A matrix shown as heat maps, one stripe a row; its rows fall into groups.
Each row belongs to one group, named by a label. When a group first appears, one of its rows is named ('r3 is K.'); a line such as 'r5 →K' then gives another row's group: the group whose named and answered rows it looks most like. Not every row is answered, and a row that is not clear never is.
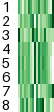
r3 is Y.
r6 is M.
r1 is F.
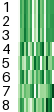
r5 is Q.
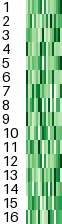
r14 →Q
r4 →Y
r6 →Y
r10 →Q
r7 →F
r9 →Y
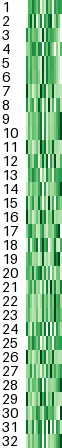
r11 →Y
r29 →Y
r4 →F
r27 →Q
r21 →Q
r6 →M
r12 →Q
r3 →M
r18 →Q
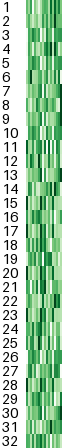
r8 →F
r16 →F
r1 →Q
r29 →F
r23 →Y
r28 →Y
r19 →F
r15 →Y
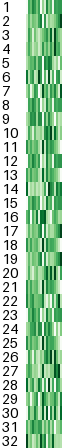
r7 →Q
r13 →M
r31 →F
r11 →M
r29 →Q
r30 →Q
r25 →M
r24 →F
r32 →Y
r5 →F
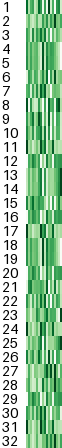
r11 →Y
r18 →M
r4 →M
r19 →M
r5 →M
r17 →Y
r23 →F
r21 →Q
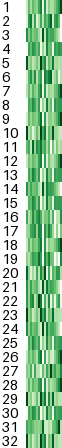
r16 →F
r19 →F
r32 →Y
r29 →Y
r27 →Q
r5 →Y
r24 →M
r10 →Y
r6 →F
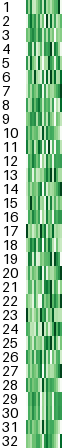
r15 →Q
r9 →F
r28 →M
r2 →Q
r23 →Y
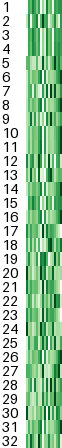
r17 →M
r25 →Q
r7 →Q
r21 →M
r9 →Q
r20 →Y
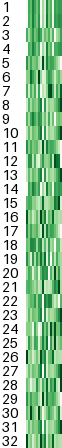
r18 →F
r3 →F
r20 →Q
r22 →F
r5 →M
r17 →M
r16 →Y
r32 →Y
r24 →Q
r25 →Q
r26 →Y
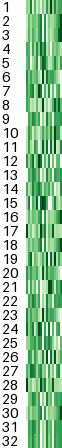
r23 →M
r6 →M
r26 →Q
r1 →Q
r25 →F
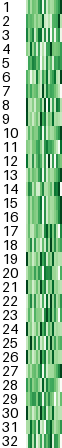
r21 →Y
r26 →Y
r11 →F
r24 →Y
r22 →Q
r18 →Q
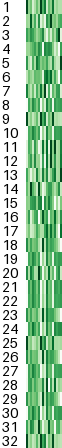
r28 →Q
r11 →Q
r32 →Y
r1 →Y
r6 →F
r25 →Y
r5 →F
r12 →Q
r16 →Q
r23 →M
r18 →M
